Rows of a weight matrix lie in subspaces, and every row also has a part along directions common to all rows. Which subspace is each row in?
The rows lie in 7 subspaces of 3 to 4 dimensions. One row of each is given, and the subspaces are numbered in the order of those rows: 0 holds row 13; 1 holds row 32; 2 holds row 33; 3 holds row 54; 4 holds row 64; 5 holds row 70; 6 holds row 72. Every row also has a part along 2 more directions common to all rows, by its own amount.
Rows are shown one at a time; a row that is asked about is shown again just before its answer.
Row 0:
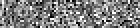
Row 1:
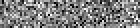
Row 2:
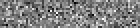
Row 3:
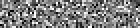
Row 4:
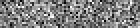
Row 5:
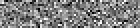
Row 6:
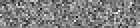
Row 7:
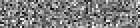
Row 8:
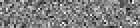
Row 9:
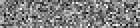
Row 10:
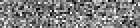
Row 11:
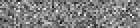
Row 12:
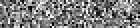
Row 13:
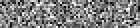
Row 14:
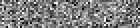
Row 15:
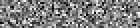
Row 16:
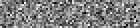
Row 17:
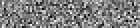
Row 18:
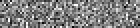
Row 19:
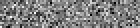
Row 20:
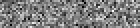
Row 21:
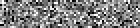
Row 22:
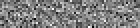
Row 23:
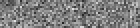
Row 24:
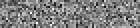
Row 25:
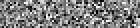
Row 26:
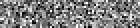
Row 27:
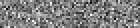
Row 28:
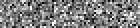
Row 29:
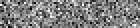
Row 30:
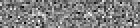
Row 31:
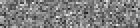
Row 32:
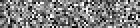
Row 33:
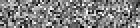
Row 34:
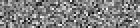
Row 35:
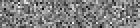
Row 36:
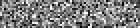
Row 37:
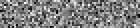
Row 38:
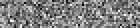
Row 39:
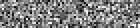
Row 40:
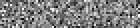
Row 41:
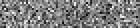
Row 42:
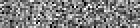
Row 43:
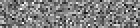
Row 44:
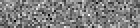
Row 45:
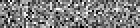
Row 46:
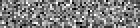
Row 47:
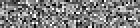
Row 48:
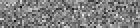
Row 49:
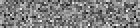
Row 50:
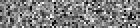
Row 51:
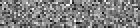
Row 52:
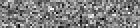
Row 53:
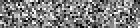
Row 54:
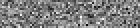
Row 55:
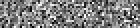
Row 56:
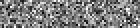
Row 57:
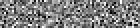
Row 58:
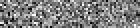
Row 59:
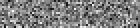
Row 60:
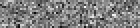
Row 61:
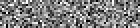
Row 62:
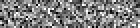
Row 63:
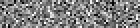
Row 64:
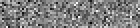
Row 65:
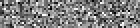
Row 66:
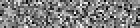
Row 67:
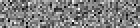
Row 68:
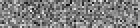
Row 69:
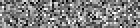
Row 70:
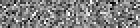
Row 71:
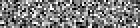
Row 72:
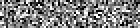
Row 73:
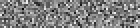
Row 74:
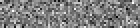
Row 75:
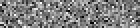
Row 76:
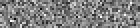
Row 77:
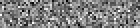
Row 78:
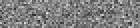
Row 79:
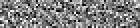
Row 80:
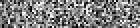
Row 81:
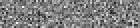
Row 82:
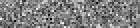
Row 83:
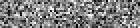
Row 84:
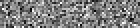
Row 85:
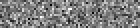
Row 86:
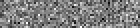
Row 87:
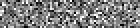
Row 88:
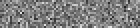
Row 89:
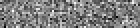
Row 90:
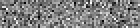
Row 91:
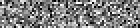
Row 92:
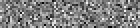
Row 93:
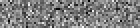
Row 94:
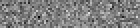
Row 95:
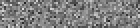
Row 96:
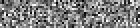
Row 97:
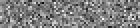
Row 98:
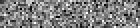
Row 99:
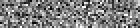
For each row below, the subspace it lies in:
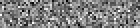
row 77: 0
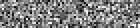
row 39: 2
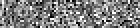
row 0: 6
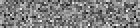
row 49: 6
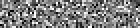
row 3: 2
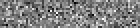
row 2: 3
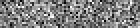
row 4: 0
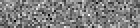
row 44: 2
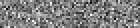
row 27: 5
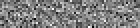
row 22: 2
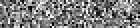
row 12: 3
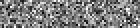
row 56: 3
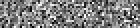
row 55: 0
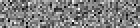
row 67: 1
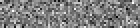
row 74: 3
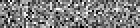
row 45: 1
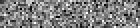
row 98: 6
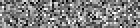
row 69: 0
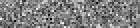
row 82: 2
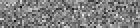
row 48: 2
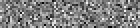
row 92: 1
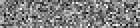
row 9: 6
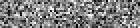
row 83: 3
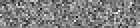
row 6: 0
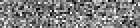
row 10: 3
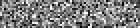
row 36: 6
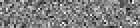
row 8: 3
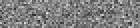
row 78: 5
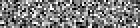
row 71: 6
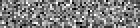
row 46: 6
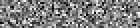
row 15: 0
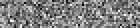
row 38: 0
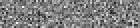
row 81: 5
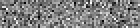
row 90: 5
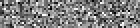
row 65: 5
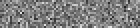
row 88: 1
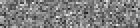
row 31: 6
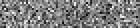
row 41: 5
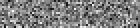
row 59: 3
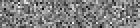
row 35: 0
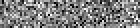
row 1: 1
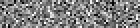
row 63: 5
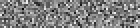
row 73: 4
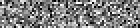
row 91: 3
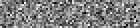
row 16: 6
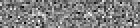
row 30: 5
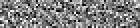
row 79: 2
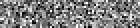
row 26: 3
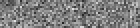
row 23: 2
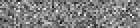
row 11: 0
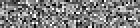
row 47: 2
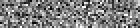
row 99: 5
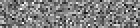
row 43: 6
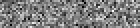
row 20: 2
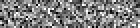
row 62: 2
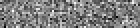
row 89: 3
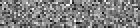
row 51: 6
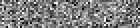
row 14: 4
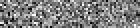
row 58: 4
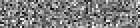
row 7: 4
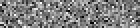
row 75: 4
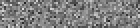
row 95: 4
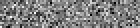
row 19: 5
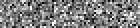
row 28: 1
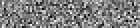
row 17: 0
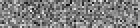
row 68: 6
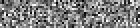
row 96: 2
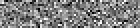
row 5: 6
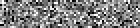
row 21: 6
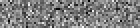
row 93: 1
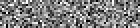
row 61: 5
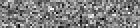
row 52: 3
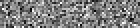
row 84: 5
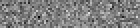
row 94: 5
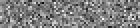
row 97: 1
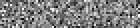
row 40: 4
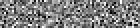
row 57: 5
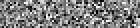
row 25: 4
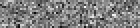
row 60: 3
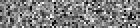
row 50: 1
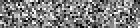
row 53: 0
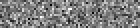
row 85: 0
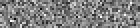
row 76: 0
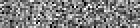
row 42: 2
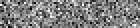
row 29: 4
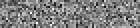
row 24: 2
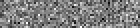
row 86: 1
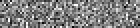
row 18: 1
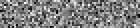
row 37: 4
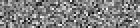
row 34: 0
